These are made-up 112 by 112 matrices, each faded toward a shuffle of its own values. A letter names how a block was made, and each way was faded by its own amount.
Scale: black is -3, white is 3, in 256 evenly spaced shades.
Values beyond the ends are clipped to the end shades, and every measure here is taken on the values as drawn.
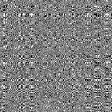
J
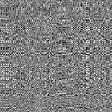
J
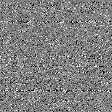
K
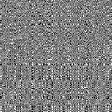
J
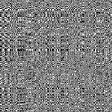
J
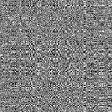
J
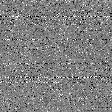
K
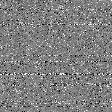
K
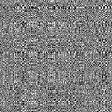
J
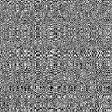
J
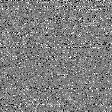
K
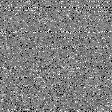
K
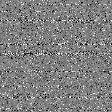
K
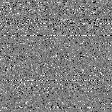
K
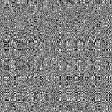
J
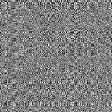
J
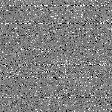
K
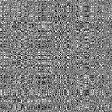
J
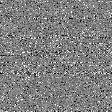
K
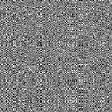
J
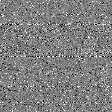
K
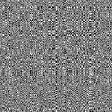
J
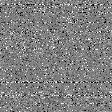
K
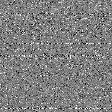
K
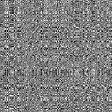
J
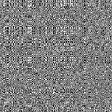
J
